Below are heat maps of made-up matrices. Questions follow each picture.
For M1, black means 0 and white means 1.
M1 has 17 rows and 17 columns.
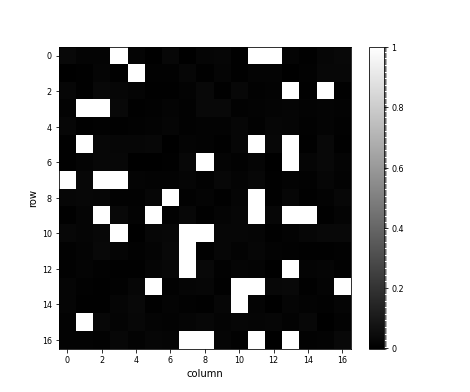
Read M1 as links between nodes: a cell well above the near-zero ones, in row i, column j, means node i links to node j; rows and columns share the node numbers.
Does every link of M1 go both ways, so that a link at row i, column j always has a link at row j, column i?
no
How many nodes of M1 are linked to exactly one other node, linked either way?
1
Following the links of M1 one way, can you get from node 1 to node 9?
no
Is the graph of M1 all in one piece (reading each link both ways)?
yes
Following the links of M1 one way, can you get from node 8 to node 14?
no
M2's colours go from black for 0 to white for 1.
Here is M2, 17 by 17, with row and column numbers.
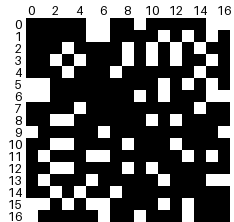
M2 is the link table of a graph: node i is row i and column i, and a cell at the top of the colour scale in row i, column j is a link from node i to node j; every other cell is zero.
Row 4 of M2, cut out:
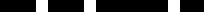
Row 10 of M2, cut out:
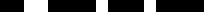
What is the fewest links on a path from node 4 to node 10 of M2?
2
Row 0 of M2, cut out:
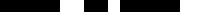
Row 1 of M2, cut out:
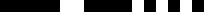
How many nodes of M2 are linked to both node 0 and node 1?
3
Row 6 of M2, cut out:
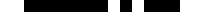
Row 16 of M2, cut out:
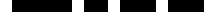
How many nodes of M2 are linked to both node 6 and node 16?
2
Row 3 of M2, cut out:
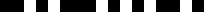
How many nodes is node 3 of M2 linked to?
6
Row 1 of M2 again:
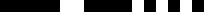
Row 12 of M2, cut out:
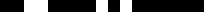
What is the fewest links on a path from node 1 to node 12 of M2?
3
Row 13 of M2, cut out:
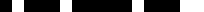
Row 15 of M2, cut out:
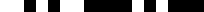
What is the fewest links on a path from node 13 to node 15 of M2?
1
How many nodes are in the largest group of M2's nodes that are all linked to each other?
5
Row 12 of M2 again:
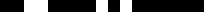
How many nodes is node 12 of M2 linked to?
4
